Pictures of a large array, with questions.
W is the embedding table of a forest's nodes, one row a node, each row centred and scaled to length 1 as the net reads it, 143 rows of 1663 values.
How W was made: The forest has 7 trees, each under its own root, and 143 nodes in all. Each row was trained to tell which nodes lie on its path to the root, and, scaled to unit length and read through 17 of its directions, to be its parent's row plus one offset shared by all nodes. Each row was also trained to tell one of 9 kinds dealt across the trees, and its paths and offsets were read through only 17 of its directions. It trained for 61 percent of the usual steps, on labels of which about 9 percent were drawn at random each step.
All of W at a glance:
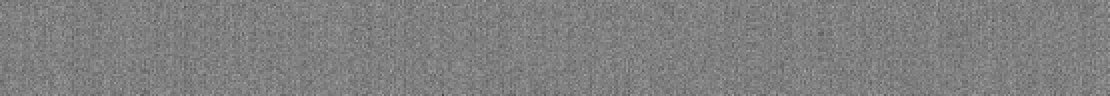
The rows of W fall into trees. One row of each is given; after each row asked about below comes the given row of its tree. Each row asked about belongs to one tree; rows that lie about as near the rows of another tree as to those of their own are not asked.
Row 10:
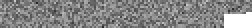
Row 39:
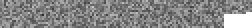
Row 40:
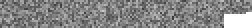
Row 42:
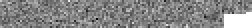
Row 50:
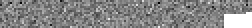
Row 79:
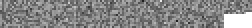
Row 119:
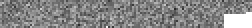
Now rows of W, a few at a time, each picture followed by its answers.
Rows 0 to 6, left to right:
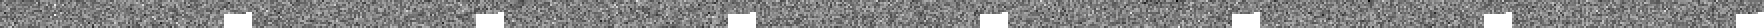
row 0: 119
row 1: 42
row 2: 119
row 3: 40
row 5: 119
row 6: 40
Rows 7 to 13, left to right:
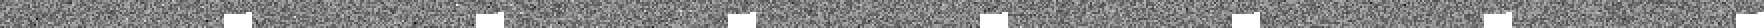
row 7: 40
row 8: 40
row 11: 50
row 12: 42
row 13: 40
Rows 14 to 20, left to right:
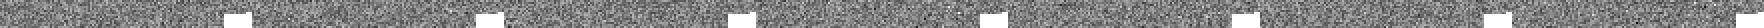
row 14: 40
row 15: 79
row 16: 39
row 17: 40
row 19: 39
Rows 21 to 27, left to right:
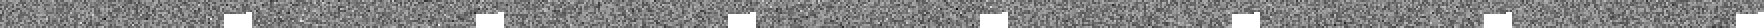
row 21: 50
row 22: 42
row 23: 50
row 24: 42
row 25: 79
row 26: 79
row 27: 42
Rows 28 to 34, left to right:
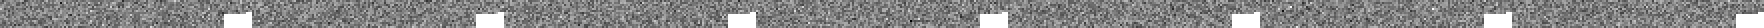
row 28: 40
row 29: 79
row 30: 42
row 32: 42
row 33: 10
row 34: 50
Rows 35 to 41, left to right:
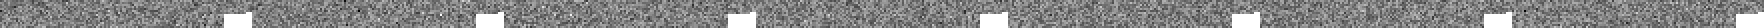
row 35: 119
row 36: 40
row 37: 42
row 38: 10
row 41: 10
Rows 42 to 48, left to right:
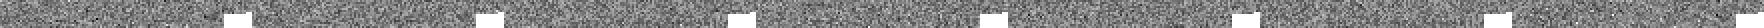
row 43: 42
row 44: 10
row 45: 42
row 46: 119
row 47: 10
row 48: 42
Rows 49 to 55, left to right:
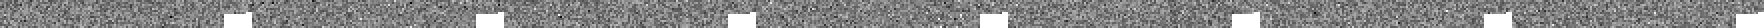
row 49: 119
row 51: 119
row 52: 10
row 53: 42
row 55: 50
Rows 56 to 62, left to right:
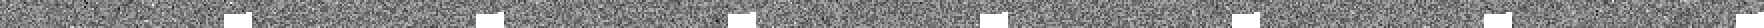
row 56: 50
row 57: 40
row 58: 42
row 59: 50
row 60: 50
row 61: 40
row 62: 119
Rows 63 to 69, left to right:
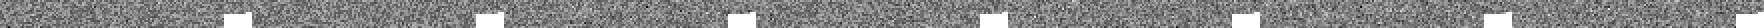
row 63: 79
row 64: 42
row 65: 40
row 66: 42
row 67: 50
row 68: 42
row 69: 50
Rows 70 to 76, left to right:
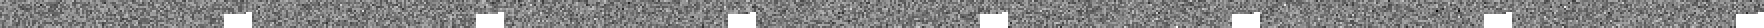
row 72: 119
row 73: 42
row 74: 79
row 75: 119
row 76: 50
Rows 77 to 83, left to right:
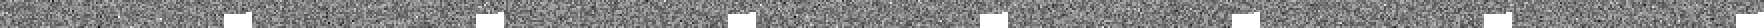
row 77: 40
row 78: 50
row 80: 10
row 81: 42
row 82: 42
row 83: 10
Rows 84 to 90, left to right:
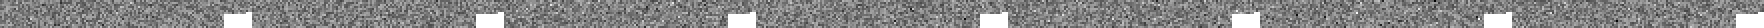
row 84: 42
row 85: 50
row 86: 40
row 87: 79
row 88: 119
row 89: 42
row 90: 119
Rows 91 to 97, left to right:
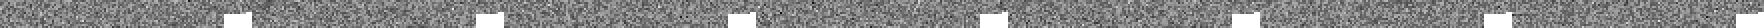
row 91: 50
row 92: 119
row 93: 10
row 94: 50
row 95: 119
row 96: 10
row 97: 50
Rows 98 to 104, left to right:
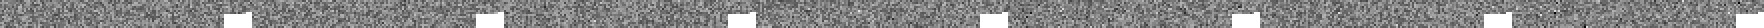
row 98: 50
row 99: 42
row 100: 79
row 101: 119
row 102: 119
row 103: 79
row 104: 10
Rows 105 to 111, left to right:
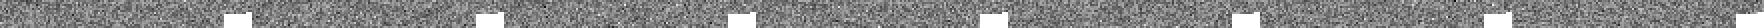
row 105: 119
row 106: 119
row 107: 119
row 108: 119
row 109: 40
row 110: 50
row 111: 42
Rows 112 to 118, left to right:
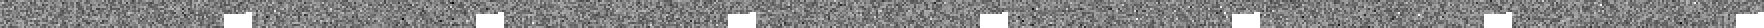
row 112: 39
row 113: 10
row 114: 79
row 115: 40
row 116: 10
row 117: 119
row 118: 10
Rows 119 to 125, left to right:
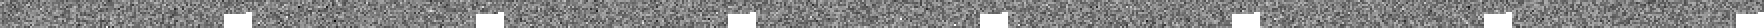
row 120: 10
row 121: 10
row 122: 40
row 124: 42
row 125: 10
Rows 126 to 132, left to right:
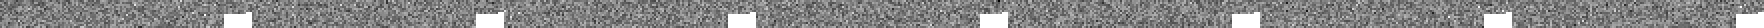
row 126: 119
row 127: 42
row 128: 10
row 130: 10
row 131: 10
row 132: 50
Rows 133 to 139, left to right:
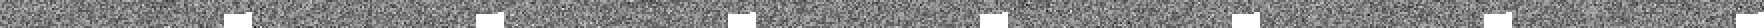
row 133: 79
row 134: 50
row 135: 10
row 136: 10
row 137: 119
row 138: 39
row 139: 40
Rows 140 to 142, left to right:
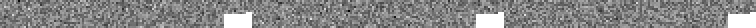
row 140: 10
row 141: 10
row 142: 40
